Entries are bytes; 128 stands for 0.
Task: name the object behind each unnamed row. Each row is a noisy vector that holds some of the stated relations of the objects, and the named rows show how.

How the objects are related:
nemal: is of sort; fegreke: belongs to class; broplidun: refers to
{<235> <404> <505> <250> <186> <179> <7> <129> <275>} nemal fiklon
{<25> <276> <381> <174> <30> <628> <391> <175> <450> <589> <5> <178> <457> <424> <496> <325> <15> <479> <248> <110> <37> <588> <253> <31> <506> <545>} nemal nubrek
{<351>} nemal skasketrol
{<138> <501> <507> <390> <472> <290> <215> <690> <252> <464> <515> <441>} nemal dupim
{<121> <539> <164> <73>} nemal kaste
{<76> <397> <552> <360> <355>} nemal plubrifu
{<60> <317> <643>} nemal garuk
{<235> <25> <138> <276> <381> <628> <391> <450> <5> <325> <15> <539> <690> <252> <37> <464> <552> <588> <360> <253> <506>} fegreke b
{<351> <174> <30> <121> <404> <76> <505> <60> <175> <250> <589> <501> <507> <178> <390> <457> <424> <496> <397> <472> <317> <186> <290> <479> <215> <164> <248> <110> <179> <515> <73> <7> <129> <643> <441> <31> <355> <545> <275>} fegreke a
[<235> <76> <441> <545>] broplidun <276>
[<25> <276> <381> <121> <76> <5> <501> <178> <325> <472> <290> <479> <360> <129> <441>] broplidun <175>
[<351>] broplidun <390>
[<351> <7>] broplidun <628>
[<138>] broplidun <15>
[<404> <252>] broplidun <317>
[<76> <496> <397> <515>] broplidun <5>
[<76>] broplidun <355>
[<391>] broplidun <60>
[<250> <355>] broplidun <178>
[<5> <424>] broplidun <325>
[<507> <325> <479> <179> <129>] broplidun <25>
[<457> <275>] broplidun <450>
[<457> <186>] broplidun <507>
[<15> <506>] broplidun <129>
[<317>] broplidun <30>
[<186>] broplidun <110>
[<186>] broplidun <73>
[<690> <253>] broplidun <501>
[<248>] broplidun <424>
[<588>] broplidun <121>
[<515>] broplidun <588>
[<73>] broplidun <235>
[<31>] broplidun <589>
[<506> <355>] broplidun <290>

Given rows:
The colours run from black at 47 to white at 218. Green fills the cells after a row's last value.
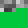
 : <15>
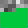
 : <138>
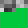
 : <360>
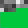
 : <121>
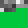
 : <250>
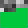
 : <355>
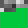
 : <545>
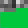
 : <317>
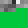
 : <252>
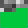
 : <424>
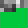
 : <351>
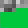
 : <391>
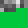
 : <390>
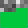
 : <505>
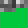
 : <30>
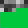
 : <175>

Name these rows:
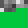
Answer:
<179>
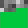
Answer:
<73>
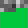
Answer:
<643>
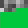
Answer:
<110>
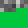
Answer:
<60>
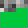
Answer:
<457>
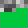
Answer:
<325>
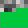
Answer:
<5>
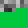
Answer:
<628>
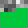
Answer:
<690>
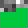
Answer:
<515>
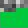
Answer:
<174>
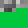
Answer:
<37>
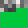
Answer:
<7>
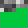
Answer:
<178>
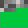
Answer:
<507>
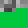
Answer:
<552>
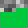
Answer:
<235>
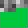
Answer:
<275>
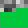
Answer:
<588>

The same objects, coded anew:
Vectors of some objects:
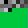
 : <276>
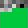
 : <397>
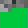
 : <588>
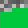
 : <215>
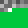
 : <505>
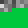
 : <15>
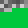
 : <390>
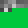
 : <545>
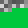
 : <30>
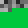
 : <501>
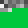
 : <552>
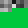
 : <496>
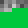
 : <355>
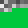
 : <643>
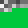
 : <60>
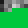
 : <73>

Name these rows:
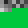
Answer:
<360>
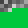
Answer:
<164>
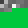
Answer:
<351>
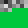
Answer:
<129>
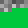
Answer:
<31>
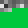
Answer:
<464>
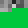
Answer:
<424>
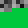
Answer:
<121>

